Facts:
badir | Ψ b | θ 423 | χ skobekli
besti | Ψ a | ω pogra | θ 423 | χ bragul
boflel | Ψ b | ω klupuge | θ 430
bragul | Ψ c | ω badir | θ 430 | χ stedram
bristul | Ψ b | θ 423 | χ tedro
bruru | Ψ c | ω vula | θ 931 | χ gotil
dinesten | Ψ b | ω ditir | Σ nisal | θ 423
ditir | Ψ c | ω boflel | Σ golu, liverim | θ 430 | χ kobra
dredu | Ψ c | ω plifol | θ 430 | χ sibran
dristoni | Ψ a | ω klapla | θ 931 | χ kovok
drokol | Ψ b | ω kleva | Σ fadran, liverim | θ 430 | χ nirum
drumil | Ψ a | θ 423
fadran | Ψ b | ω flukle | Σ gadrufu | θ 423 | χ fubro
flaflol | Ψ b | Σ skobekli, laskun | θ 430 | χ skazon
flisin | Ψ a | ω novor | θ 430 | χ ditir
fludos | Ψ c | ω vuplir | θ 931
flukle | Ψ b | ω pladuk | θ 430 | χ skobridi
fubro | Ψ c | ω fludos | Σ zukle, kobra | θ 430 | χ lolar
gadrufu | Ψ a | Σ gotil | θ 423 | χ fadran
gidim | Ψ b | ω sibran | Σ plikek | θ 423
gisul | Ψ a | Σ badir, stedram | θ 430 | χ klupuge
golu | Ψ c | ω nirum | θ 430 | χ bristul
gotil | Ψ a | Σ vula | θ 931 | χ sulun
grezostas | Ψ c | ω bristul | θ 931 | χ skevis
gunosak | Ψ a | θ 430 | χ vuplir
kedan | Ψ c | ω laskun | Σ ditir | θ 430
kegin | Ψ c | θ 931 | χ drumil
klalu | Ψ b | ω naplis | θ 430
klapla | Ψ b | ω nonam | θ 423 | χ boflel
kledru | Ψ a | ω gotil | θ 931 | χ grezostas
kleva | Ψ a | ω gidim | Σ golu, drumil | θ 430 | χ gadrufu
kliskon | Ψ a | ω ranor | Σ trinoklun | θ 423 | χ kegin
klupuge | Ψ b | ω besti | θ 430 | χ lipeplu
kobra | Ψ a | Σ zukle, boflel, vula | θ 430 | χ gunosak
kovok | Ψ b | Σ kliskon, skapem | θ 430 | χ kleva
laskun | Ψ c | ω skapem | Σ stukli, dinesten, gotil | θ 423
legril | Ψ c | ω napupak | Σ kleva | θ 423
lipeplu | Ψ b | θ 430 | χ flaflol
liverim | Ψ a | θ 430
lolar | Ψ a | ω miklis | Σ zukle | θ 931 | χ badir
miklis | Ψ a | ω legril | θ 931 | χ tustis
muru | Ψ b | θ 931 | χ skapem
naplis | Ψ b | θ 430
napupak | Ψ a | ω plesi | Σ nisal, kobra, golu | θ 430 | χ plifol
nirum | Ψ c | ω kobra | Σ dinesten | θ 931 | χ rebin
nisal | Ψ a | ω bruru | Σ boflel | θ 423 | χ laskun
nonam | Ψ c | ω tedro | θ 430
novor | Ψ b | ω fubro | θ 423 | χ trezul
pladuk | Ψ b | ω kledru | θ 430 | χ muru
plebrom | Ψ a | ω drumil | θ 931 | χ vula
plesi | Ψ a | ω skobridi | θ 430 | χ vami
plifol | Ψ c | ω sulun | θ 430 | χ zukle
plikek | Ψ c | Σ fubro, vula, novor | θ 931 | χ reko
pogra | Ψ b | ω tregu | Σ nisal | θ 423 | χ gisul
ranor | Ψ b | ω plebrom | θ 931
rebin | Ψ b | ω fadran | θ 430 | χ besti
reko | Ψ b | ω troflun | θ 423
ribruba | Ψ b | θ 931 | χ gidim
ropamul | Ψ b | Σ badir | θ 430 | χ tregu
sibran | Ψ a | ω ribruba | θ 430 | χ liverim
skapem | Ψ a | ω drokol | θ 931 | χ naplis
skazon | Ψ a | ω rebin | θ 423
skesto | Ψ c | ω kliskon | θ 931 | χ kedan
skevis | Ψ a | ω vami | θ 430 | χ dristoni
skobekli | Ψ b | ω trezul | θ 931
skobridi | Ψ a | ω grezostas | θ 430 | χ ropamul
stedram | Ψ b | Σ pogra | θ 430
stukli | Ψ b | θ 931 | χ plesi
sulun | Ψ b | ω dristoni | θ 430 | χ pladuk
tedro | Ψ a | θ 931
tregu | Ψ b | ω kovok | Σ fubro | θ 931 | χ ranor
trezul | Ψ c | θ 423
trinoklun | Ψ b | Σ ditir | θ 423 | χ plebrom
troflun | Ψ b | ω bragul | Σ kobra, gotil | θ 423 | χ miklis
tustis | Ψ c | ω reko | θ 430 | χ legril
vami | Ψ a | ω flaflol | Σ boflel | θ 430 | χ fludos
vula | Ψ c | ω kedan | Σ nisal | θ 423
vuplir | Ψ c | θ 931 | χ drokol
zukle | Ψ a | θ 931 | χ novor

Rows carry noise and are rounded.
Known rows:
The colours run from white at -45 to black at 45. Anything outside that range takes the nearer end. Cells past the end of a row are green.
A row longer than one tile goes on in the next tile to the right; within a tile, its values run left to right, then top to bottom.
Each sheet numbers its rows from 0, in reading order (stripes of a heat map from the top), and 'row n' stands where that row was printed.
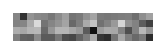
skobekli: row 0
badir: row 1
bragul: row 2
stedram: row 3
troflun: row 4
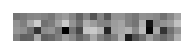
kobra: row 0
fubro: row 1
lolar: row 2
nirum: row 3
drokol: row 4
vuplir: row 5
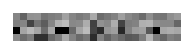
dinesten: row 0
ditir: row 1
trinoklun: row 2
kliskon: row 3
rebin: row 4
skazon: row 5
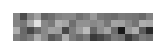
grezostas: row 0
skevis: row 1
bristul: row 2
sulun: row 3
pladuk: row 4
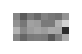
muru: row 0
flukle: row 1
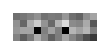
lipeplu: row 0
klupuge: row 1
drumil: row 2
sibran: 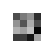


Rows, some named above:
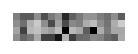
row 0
tregu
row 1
sibran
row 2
golu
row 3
zukle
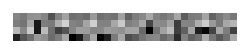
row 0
drokol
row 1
grezostas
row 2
ropamul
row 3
ropamul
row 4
kedan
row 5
trinoklun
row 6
skobridi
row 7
flisin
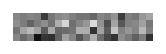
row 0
novor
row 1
gisul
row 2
boflel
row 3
ribruba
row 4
trezul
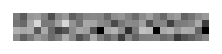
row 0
flaflol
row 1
grezostas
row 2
skevis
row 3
dinesten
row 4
besti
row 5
dinesten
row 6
kedan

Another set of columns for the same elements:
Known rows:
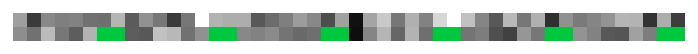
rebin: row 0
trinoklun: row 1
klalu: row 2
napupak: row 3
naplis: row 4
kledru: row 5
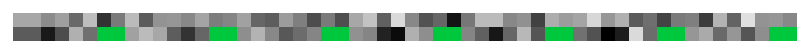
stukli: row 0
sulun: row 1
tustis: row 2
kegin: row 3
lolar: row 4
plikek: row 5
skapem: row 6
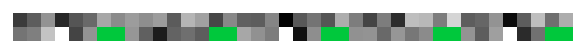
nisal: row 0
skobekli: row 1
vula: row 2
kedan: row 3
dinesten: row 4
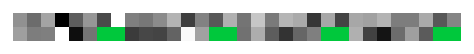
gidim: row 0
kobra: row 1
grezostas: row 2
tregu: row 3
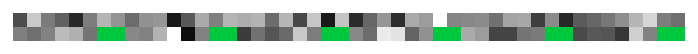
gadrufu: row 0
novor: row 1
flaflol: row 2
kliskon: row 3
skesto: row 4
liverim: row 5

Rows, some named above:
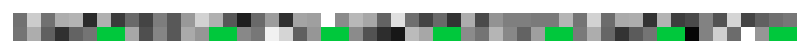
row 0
grezostas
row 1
ditir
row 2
kliskon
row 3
vuplir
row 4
rebin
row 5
grezostas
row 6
gisul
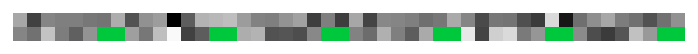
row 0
rebin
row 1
fadran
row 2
bruru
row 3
rebin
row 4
besti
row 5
nirum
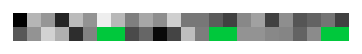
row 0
legril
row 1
zukle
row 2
trezul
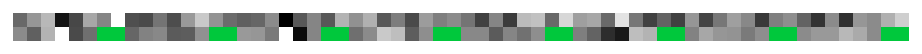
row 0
troflun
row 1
golu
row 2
vula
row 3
bristul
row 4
kedan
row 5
vuplir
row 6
sibran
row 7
kleva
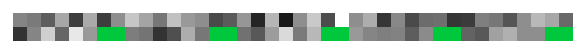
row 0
ropamul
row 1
ribruba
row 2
drokol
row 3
trezul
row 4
drumil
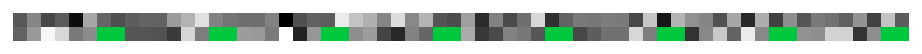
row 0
badir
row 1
liverim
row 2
laskun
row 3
muru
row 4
boflel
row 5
stedram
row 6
ropamul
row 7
skazon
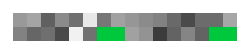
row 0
kovok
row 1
fubro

